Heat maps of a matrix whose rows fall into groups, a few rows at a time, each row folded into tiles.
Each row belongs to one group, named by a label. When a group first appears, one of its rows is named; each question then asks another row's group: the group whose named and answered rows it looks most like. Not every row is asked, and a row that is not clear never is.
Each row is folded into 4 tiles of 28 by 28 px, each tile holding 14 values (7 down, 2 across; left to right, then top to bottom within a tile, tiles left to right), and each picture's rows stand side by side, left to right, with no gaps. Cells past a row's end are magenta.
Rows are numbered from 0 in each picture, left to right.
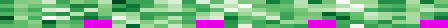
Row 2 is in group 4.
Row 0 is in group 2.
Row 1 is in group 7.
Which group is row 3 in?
4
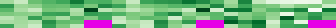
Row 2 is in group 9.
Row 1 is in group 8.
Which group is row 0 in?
8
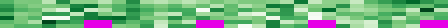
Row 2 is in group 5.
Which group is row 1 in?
9
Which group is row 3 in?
8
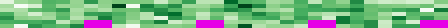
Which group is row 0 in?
4
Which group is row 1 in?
5
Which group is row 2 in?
7
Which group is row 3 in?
9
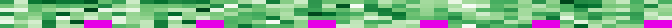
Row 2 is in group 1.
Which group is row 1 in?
8
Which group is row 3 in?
5
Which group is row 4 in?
4
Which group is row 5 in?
7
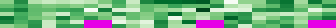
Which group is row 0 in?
9
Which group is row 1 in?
8
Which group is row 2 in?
4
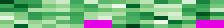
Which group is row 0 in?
7
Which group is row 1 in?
1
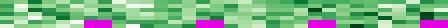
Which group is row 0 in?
5
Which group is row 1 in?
4
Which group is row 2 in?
8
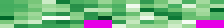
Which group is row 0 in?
2
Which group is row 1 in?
5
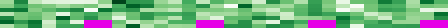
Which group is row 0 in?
9
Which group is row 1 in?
7
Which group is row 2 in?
1
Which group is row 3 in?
4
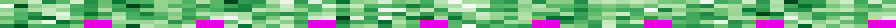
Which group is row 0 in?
1
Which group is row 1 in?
7
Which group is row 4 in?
4
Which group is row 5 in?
9
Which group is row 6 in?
1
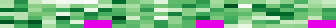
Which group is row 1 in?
2
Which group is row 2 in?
5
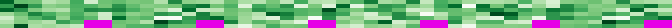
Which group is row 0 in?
7
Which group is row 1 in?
2
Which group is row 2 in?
5
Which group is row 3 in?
5
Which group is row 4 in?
5
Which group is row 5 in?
2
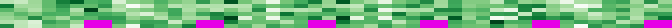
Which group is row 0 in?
8
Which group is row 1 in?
4
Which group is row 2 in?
2
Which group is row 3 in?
2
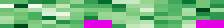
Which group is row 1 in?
8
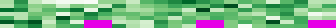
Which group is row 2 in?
5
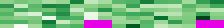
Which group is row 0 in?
5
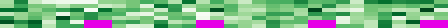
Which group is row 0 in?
9
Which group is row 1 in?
5
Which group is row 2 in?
8
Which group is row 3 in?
8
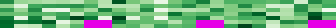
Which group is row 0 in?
2
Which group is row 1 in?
2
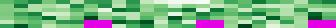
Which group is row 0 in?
1
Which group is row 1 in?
9
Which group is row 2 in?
1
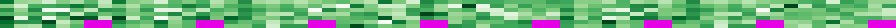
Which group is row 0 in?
2
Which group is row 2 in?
9
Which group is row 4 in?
1
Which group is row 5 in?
2
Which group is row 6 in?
9
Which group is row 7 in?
5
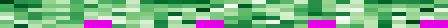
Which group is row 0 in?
7
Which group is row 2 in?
1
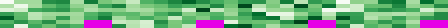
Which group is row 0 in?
4
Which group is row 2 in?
1
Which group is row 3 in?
4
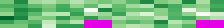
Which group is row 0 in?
9
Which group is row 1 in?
5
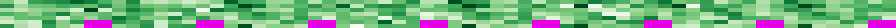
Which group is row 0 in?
8
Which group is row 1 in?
9
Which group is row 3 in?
5
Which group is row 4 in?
7
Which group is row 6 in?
5
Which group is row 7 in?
7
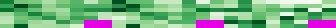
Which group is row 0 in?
7
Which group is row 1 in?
7
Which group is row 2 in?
9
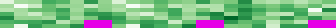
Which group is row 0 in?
4
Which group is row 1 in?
4
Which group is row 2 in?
9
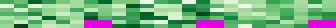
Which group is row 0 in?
1
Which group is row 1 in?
1
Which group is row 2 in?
4
